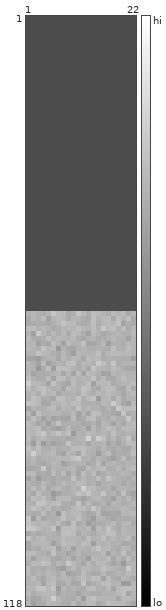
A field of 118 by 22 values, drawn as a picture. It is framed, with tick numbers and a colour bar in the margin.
The table splits into 2 rows of 1 panel. Panel 1,1: low, flat. Panel 2,1: high, fine-grained, faint in contrast.
